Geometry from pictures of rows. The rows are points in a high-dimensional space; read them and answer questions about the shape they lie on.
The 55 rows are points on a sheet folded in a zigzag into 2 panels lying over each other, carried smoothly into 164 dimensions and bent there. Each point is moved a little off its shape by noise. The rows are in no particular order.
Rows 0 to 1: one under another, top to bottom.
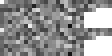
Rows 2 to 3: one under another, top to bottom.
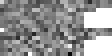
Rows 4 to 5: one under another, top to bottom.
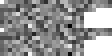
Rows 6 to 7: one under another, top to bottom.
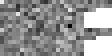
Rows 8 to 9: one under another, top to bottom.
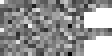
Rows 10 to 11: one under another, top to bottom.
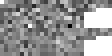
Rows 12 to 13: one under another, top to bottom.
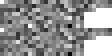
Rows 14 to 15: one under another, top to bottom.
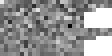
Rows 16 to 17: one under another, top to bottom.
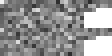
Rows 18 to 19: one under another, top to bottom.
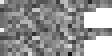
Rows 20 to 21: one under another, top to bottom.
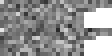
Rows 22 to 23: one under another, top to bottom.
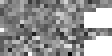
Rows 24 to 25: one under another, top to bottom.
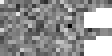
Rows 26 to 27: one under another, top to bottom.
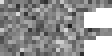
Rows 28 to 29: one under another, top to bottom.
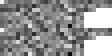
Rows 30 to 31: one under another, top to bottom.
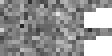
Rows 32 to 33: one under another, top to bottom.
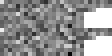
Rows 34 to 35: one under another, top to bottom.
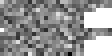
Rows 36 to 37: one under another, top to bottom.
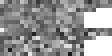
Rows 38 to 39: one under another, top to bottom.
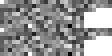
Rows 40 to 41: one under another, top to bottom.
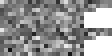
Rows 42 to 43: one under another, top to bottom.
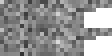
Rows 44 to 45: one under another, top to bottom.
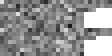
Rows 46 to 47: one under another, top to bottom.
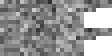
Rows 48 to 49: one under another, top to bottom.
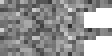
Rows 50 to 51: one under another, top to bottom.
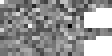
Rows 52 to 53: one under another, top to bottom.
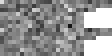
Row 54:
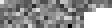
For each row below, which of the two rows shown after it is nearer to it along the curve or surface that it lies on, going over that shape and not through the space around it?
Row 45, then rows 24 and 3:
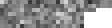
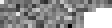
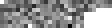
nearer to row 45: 3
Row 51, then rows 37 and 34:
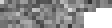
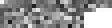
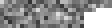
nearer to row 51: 37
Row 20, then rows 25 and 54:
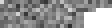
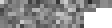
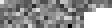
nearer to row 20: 54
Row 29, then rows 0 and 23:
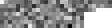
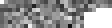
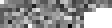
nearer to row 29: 23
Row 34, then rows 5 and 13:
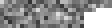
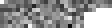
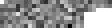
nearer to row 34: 13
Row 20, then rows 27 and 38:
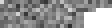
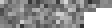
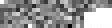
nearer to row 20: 38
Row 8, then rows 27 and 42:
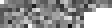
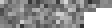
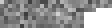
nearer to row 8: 27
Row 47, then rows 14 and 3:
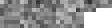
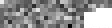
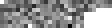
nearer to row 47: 3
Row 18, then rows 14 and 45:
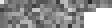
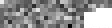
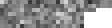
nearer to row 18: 45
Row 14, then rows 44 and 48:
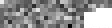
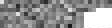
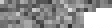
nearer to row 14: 44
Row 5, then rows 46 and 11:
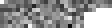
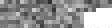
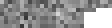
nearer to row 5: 46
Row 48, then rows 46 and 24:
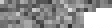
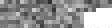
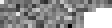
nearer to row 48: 46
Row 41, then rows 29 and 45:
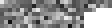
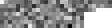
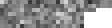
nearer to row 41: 29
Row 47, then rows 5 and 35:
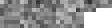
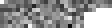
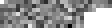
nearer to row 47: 5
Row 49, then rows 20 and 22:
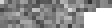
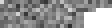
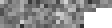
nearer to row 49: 22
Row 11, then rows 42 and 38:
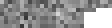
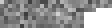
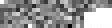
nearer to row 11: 42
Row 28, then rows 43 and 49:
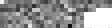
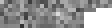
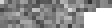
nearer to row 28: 49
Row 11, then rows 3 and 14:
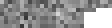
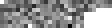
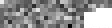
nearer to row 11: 14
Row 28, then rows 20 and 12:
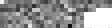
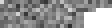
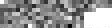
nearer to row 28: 12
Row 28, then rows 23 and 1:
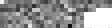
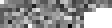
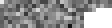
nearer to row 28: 23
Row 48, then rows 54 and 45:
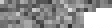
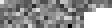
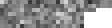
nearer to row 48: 45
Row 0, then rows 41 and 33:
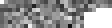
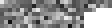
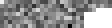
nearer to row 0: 41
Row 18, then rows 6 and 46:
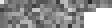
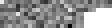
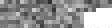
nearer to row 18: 46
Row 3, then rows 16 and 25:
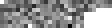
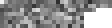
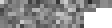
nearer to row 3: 16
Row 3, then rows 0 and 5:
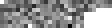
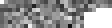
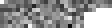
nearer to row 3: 5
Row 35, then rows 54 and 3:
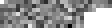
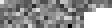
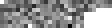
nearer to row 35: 54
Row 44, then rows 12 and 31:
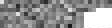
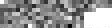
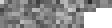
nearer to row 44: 12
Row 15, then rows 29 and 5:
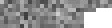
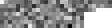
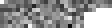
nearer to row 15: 29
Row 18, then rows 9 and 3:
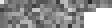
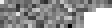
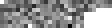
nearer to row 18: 3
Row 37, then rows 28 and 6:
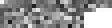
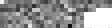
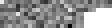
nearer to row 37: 28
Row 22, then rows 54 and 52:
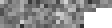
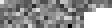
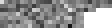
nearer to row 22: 52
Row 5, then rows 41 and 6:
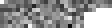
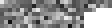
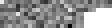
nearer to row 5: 41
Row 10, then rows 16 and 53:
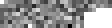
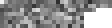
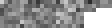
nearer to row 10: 16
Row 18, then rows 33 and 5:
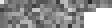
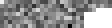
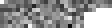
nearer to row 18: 5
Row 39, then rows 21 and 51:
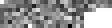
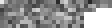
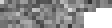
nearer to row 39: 21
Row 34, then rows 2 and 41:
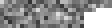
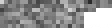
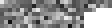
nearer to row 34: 41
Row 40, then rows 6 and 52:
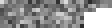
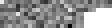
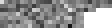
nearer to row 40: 52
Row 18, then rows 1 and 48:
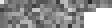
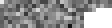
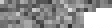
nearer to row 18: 48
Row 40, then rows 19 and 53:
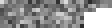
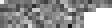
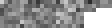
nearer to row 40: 53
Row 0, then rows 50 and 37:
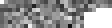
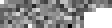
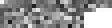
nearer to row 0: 37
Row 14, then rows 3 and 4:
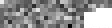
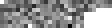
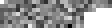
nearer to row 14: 4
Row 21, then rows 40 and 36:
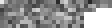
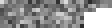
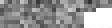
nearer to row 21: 40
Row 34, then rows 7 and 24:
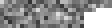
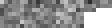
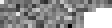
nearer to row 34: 24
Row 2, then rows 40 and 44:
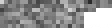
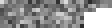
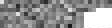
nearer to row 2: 40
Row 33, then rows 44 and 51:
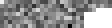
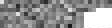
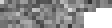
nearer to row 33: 44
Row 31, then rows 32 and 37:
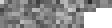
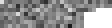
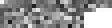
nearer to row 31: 37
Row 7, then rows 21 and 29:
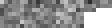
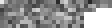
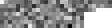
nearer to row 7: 21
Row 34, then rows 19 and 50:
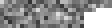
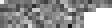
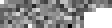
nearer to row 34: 50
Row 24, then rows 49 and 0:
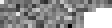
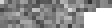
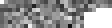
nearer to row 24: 0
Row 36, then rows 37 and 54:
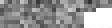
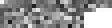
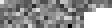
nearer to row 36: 37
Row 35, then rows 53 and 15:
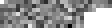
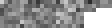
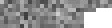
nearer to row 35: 15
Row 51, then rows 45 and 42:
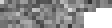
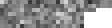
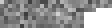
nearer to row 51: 45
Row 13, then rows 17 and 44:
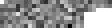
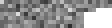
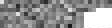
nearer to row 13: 44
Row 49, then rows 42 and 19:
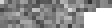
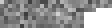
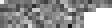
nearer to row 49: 19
